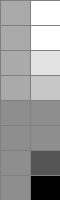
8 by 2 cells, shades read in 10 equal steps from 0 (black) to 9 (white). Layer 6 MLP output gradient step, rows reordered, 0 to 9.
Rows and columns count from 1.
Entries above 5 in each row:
2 2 2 2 0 0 0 0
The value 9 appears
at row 1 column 2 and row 2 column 2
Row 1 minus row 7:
1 6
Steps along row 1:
up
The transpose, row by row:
6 6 6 6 5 5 5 5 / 9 9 8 7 5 5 3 0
